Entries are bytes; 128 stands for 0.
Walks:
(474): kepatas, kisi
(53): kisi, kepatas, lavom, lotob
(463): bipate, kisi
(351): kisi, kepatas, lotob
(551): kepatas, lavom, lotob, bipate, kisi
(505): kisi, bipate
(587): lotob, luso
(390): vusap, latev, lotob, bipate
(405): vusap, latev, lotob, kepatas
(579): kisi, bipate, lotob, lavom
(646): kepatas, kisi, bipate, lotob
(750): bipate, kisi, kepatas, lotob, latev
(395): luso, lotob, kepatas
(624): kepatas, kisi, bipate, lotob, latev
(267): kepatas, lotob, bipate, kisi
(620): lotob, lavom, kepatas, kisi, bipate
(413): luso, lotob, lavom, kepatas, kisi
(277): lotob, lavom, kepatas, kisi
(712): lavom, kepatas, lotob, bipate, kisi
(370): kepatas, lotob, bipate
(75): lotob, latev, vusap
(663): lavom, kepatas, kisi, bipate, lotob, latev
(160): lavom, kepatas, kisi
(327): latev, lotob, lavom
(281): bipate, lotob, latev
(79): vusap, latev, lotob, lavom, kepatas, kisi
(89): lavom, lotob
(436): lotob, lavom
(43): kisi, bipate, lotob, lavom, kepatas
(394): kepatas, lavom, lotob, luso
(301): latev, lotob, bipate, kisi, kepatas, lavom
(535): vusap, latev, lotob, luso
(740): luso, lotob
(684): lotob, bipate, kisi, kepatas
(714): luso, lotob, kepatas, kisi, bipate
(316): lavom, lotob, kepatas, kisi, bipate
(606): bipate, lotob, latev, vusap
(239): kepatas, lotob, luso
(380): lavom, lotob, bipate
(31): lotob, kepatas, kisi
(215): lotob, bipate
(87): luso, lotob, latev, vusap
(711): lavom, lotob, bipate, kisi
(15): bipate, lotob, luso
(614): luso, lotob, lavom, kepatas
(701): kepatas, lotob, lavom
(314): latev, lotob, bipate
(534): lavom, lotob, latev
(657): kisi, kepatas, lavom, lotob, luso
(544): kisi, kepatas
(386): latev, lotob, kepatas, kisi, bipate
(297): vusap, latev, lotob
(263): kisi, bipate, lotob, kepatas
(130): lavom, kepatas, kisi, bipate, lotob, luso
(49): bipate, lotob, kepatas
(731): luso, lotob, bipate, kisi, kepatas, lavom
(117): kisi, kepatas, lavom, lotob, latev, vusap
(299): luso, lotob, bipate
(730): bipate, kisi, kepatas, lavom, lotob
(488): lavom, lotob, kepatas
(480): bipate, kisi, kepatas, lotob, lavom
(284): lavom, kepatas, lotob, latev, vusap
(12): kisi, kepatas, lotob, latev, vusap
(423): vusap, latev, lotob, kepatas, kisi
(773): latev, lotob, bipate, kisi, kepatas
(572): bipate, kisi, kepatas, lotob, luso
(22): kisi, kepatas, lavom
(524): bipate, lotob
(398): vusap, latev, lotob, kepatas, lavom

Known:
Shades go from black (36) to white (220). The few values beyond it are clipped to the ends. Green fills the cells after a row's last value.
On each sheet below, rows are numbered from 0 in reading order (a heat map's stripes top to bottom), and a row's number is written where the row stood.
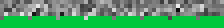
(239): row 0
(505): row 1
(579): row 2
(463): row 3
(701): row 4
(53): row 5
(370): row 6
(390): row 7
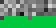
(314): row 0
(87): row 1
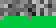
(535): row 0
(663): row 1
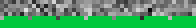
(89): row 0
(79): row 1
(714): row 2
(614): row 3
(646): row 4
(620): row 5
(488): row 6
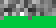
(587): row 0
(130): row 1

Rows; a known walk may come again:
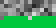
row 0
(327)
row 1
(524)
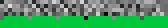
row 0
(380)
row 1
(79)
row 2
(423)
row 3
(386)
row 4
(398)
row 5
(657)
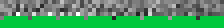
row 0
(731)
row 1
(394)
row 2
(587)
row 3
(413)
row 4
(12)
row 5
(160)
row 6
(535)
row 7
(284)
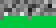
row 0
(239)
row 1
(750)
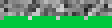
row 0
(474)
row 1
(463)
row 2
(405)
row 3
(281)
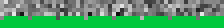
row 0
(773)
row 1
(624)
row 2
(75)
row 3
(579)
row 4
(505)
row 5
(297)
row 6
(299)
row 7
(572)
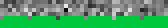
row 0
(646)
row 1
(53)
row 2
(370)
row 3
(480)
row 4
(43)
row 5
(130)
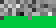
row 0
(314)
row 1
(551)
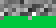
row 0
(351)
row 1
(15)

